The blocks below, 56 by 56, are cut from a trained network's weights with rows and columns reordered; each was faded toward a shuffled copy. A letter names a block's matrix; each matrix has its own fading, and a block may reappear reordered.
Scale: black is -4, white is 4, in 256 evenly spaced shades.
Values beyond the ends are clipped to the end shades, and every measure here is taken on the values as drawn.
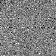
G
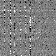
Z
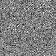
G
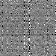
Z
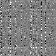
Z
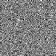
G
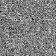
G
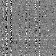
Z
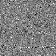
G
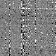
Z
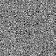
G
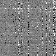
Z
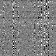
Z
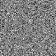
G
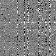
Z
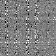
Z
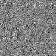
G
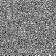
G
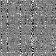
Z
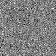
G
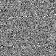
G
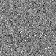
G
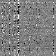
Z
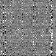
Z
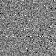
G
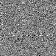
G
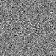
G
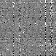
Z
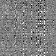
Z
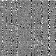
Z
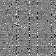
Z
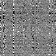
Z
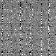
Z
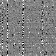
Z
